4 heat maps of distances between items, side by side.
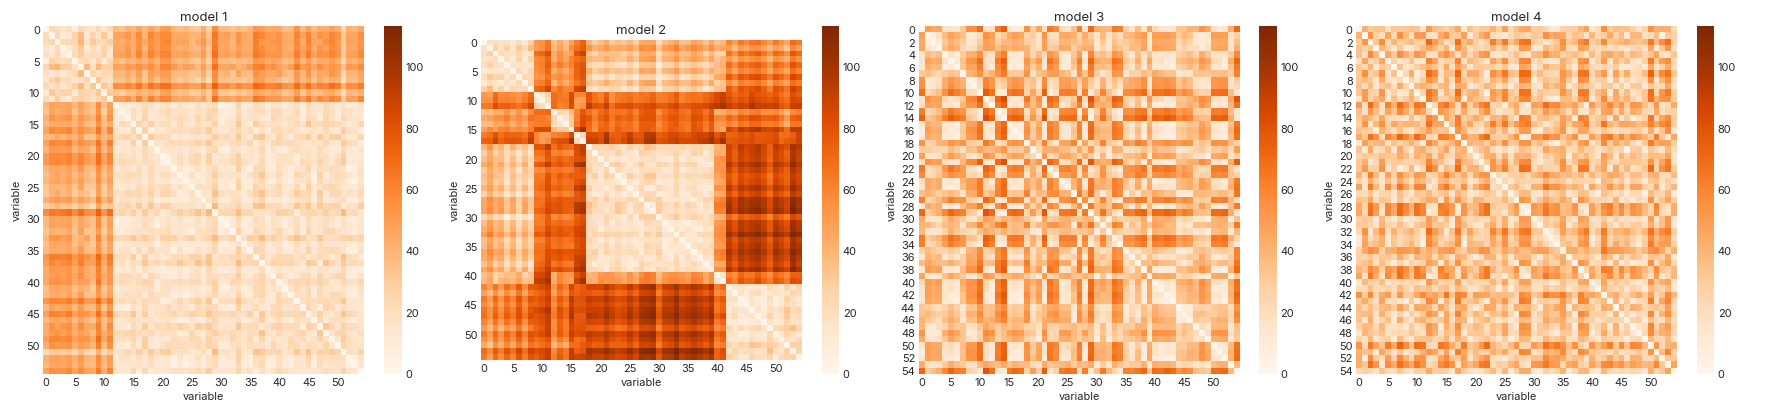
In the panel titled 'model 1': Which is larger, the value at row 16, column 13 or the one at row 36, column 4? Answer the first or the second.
the second
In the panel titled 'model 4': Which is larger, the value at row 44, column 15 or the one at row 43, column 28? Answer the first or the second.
the second
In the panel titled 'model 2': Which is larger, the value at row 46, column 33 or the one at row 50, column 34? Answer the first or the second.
the first
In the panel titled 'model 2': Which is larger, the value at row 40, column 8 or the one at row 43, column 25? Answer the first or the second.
the second
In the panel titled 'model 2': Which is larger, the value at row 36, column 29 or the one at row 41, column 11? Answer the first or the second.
the second
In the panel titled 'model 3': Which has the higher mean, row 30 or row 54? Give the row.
54
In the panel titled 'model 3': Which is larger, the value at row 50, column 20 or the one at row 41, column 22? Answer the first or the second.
the second
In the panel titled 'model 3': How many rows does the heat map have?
55
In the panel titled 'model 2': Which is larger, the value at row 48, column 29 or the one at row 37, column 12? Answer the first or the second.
the first
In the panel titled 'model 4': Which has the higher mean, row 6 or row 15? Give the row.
15
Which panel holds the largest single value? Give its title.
model 2
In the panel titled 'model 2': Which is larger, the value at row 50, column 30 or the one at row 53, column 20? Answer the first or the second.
the second
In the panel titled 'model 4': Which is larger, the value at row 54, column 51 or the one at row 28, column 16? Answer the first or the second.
the second
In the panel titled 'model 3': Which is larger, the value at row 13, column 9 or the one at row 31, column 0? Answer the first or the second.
the second
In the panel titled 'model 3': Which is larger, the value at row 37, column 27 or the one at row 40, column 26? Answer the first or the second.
the first
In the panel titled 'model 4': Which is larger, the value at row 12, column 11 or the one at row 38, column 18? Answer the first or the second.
the first
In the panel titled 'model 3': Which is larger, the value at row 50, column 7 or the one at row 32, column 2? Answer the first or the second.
the first
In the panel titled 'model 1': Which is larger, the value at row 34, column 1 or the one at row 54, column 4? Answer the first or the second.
the second
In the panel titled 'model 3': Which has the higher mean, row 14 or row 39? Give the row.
14
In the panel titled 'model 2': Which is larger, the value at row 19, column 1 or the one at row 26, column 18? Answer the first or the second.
the first
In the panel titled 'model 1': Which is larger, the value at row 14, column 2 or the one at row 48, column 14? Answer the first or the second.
the first
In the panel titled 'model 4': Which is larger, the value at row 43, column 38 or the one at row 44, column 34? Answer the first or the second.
the first
